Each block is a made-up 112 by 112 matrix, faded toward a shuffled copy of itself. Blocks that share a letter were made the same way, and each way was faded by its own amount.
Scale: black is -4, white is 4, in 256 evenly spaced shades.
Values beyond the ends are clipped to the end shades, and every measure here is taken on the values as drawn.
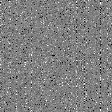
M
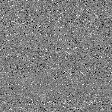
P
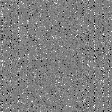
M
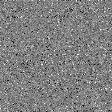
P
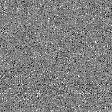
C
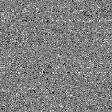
C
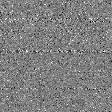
P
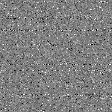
P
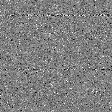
C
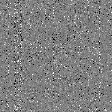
M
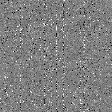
M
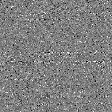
C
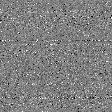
P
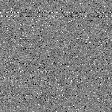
C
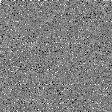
P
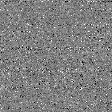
P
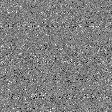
P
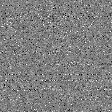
P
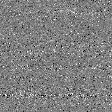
P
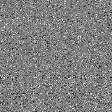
C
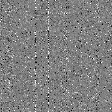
M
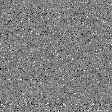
P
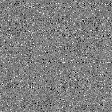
C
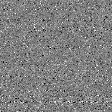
P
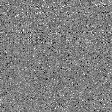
C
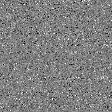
P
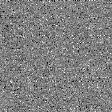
C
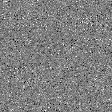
P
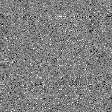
C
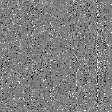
M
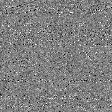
P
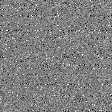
P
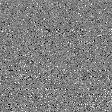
P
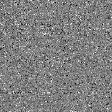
C
